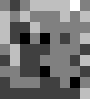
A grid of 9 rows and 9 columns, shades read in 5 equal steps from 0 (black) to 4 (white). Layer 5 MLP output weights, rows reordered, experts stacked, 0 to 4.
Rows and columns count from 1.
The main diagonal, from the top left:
2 2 1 2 1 2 2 0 3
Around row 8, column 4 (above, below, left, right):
1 1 2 1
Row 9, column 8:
1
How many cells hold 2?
33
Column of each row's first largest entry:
8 1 1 1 2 2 1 2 9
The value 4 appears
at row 1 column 8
